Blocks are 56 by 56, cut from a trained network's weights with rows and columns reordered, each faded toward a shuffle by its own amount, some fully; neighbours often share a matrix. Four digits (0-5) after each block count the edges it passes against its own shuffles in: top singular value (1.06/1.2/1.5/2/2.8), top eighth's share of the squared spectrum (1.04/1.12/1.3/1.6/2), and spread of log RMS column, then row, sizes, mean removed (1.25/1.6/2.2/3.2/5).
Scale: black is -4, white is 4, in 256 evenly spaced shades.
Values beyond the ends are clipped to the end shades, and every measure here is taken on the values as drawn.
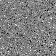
0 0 0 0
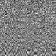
3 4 2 2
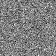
0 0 0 0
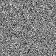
0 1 0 0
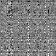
3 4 3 0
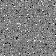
1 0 0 0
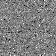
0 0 0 0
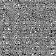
2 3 2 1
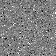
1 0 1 0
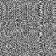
4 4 2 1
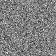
0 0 0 0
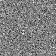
1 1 0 0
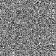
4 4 2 1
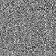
3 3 1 1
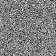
1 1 0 0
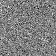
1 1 0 0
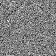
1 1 0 0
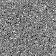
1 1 0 0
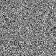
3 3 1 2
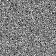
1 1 0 0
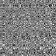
3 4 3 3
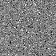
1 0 0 0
